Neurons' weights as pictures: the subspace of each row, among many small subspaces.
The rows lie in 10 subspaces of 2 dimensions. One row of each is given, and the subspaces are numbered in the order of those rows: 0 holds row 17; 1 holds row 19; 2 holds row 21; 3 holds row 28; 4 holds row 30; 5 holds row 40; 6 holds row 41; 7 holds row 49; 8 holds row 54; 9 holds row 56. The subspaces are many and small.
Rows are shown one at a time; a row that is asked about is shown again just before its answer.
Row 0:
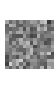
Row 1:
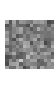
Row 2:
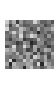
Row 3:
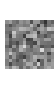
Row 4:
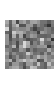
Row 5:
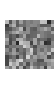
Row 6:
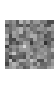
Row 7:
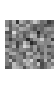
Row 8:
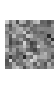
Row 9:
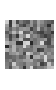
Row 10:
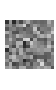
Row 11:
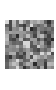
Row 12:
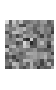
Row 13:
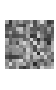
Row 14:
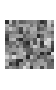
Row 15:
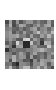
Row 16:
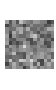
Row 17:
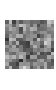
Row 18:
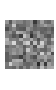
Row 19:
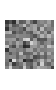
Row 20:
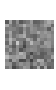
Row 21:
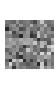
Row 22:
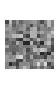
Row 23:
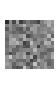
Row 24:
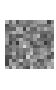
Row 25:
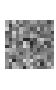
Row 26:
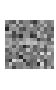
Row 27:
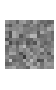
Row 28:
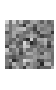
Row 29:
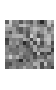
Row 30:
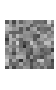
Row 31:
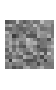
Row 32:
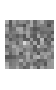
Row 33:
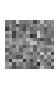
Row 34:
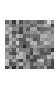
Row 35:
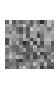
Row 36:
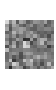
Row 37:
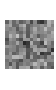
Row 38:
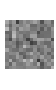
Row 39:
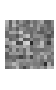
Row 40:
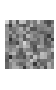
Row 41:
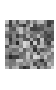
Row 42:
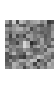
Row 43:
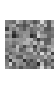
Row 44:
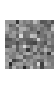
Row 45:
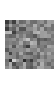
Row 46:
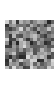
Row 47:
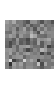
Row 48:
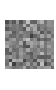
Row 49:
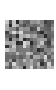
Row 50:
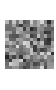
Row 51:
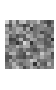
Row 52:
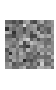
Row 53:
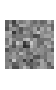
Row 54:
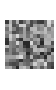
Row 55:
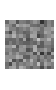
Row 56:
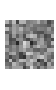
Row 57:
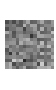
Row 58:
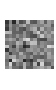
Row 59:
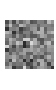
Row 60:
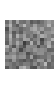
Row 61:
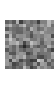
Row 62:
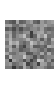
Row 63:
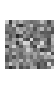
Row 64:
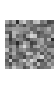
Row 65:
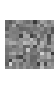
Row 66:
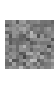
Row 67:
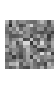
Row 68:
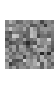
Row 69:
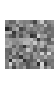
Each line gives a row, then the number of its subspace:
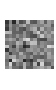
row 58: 1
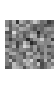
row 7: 8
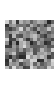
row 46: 4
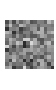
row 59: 2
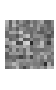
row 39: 7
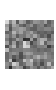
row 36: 1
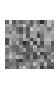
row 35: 6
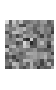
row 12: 3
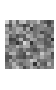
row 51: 5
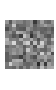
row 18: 7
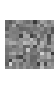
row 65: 7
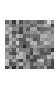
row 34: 4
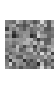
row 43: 8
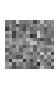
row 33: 8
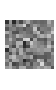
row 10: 3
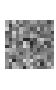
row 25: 2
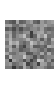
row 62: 9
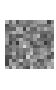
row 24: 4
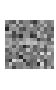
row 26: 2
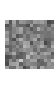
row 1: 0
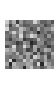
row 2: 7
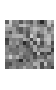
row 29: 6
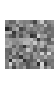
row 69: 2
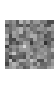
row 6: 0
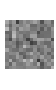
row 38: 8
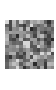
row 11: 5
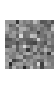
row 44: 7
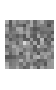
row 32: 6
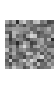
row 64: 9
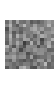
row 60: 6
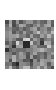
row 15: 1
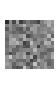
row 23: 5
